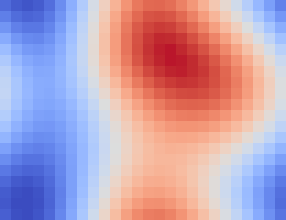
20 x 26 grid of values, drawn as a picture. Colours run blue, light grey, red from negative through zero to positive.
The ninth with the highest average is the top middle. There are no lone odd cells. The top right is the roughest part. The ninth with the lowest average is the bottom left.
